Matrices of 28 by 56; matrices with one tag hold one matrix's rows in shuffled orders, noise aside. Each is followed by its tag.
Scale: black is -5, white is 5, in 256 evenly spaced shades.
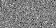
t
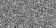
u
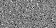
t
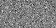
t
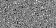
u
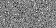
u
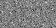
t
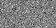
t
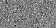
u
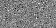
u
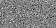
t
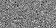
u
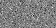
t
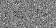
u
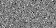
t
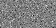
t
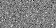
t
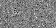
u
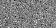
u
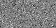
t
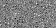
u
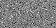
t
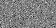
t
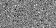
u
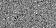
u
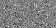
u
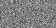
t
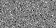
t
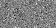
u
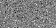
u
